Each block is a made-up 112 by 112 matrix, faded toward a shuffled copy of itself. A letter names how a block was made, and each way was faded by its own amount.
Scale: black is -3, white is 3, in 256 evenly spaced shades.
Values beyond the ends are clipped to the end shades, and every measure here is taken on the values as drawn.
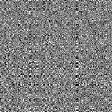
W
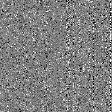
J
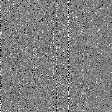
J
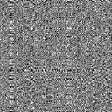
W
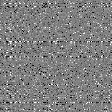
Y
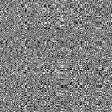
W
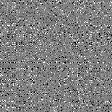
Y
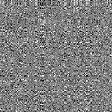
W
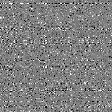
Y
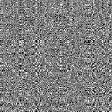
W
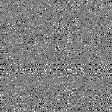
Y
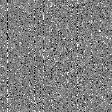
J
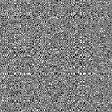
W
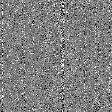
J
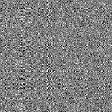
W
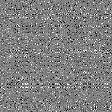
Y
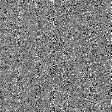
J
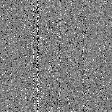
J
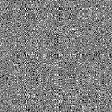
W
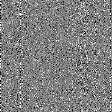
J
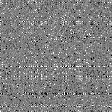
Y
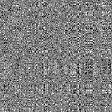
W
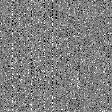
J
